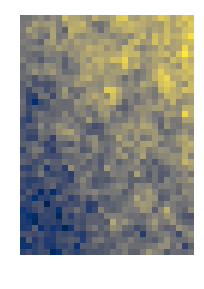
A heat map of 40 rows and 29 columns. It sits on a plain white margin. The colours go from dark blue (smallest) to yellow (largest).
The field climbs toward the top right. The bottom left is the ninth with the lowest average. There are no regular stripes. Overall the values sit about 50% of the way up the scale. The ninth with the highest average is the top right. The histogram is bell-shaped.
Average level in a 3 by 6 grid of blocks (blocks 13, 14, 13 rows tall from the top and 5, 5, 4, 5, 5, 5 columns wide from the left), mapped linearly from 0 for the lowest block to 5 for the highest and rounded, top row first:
2 3 4 4 4 5
1 2 2 3 3 3
0 0 1 2 2 2
